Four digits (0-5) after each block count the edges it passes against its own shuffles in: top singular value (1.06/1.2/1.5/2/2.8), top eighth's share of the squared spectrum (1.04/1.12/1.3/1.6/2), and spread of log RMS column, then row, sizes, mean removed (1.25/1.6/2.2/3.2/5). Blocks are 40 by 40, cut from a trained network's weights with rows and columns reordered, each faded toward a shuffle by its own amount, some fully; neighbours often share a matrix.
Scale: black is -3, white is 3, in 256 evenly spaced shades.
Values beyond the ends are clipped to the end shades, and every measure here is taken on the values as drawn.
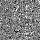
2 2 1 0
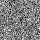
2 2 0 0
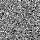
2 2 0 0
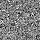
0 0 0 0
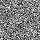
0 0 0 0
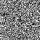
2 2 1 1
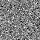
0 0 0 0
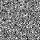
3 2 0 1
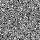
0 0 0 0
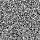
0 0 0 0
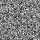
2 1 0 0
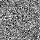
0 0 0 0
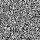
2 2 0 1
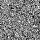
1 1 0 0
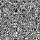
3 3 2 1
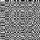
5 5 2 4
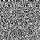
3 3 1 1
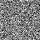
2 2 0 0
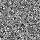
1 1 0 0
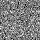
1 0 0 0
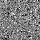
2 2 0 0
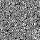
3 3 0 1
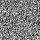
1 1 0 0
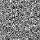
2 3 1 0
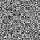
3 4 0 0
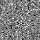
3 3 1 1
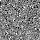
1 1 0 0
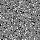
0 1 0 0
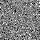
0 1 0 0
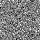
2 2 0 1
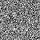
2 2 0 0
